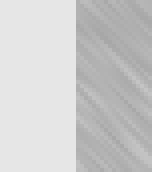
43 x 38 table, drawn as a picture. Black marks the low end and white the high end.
The table splits into one row of 2 panels. Panel 1,1: very high, flat. Panel 1,2: high, slanting down to the right, faint in contrast.
